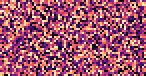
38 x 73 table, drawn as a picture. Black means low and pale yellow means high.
The grain is fine, like static. There is no seam. Neither half mirrors the other. The histogram is flat. On average the colour sits 50% of the way up the scale.
